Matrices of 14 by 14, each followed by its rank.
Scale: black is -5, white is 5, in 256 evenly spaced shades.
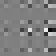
one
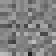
three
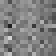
three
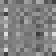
two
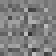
three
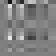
one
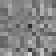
three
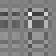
one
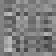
two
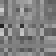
two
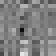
two
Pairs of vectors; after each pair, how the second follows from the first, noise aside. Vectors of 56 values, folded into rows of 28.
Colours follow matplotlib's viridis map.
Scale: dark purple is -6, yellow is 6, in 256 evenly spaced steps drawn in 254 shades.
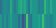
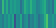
shuffled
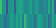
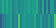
shuffled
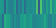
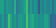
shuffled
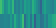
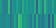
shuffled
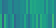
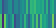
scaled up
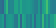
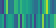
scaled up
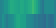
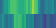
scaled up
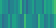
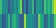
scaled up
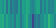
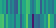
scaled up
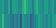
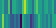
scaled up
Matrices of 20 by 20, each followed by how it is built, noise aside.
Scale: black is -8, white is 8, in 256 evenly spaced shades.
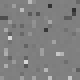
sparse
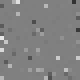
sparse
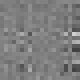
low rank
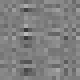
low rank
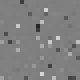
sparse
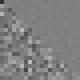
lower triangular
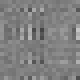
low rank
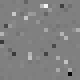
sparse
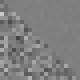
lower triangular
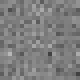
low rank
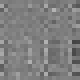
low rank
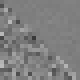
lower triangular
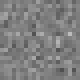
low rank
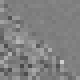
lower triangular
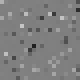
sparse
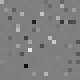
sparse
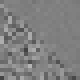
lower triangular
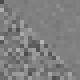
lower triangular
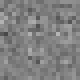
low rank
